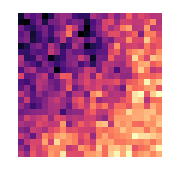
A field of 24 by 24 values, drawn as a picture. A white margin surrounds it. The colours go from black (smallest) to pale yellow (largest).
The field climbs toward the bottom right. The ninth with the lowest average is the top left. On average the colour sits 50% of the way up the scale. No row or column stands out. The ninth with the highest average is the bottom right.
